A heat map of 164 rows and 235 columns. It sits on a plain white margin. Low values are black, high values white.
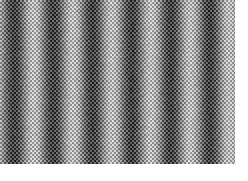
Neither half mirrors the other. No overall slope runs across the table. On average the colour sits 50% of the way up the scale. Upright stripes repeat 6 times across the table.
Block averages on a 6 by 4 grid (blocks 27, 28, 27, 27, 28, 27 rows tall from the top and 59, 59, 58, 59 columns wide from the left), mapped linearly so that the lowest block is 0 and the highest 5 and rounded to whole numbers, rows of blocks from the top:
0 5 0 5 / 0 5 0 5 / 0 5 0 5 / 0 5 0 5 / 0 5 0 5 / 0 5 0 5
